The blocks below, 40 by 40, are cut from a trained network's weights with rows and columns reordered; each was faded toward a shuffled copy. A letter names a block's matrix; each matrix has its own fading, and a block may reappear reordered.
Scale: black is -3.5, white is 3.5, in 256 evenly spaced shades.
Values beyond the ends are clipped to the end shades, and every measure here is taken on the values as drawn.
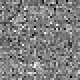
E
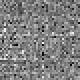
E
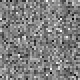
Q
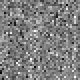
Q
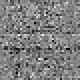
E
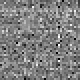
E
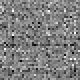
E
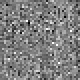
Q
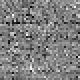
E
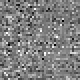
E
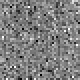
Q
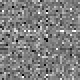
E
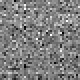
E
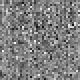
Q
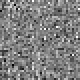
Q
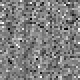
Q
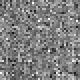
Q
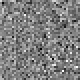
Q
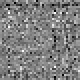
E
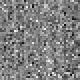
Q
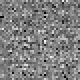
E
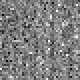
Q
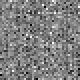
Q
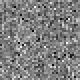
Q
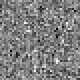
Q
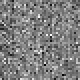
Q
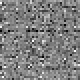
E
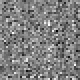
Q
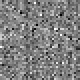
Q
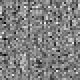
Q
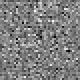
E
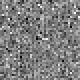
Q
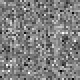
Q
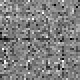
E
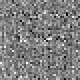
Q
